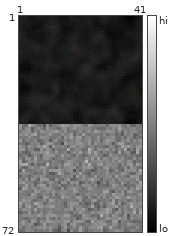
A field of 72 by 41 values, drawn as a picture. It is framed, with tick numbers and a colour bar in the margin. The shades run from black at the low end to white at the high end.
It is made of 2 by 1 panels. Panel 1,1: very low, blotchy, faint in contrast. Panel 2,1: middling, fine-grained.
